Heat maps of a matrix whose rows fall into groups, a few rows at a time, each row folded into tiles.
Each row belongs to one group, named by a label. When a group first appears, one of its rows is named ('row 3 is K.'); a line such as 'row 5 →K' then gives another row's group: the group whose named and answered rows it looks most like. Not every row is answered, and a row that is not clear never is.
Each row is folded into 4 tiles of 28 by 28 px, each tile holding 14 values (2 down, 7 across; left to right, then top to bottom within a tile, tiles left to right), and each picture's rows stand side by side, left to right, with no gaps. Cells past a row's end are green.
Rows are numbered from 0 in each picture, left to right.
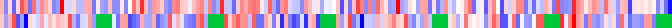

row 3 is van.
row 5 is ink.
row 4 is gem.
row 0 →van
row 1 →van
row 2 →ink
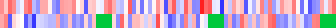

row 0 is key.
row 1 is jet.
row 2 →gem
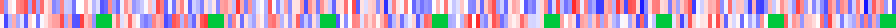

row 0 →van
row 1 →gem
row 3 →gem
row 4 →gem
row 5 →jet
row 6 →gem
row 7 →jet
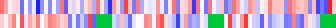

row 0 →jet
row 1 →jet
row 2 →key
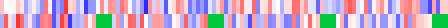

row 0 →gem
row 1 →gem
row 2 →key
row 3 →key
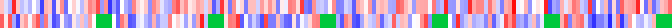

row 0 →jet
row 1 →van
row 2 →key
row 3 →van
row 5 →key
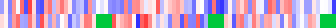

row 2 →ink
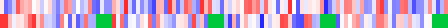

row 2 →van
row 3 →gem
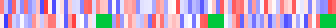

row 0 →jet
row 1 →gem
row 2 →key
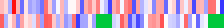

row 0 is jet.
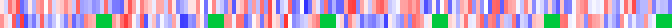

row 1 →ink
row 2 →ink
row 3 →key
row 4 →ink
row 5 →ink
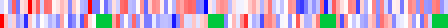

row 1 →key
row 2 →gem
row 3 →jet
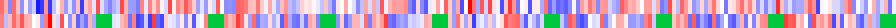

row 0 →jet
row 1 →key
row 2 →ink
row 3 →gem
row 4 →van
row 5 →van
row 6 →key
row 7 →ink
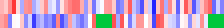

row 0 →key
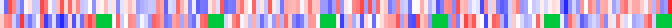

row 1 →gem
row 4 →gem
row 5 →van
